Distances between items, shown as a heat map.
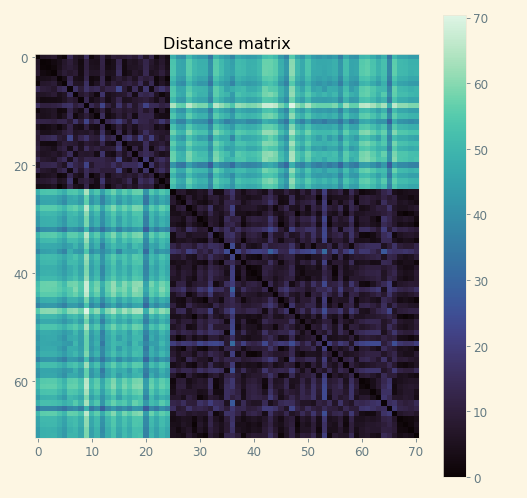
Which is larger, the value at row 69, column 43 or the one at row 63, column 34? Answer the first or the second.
the first
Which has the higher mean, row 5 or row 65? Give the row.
5
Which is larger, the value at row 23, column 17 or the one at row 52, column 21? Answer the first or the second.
the second
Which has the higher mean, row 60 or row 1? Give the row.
1
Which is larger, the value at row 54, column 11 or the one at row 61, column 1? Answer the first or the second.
the second
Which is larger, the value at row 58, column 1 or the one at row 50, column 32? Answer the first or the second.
the first
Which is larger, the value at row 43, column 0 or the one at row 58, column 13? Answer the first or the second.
the first
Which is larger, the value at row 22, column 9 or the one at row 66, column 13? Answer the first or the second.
the second
